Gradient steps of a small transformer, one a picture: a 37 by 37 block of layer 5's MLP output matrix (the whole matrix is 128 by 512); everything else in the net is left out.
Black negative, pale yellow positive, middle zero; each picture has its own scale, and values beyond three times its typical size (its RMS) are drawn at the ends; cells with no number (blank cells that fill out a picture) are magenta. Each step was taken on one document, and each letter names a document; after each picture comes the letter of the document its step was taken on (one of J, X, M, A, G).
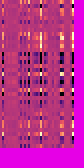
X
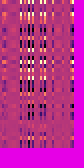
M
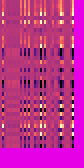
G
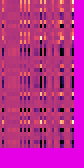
G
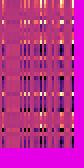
G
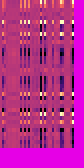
G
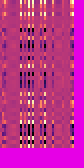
M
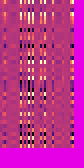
M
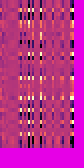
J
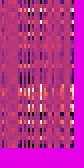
J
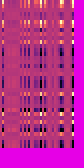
G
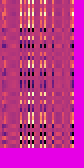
M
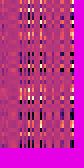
J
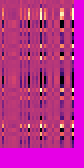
X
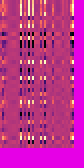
M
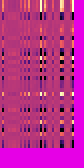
G
